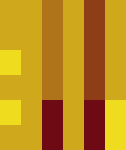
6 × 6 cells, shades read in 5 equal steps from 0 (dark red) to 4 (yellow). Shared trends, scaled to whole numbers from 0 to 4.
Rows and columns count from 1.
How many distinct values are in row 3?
4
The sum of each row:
15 15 16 15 14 13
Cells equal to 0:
4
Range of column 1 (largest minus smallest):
1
